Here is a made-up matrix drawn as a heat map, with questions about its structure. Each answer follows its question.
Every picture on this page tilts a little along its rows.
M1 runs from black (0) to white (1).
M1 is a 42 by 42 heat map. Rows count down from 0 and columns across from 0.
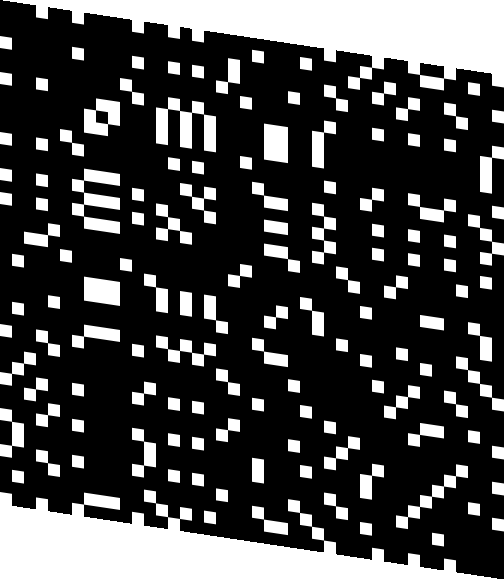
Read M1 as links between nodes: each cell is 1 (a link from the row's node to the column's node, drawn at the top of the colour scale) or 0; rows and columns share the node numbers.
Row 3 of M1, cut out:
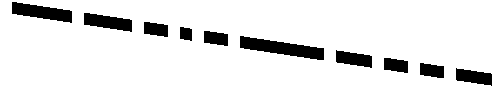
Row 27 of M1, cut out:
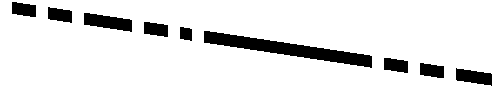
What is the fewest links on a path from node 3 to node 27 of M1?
1
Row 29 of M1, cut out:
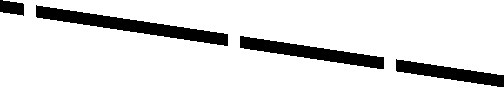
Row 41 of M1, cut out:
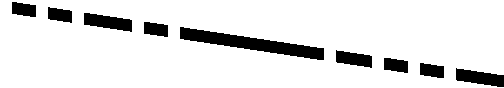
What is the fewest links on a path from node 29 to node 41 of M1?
3
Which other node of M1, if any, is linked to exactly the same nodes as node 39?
node 35
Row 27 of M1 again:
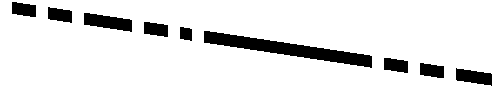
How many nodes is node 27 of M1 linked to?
10
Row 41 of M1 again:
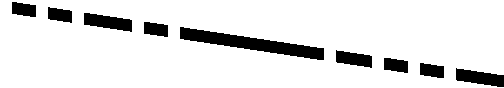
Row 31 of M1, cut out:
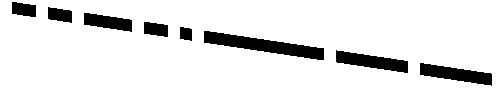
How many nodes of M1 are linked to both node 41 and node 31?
7
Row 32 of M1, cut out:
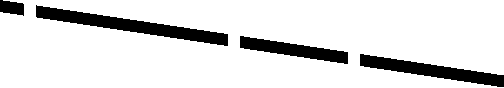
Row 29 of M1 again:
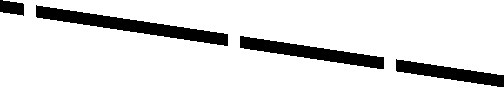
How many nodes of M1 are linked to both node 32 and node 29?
2
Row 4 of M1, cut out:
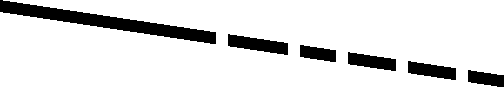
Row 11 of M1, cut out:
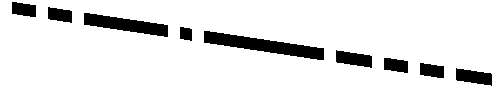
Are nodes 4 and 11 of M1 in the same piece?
no
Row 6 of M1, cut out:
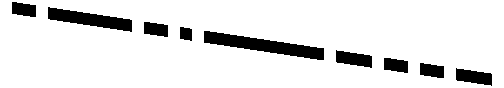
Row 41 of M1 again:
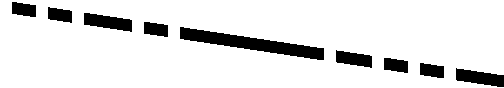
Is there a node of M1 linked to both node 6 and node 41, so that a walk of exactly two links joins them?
yes
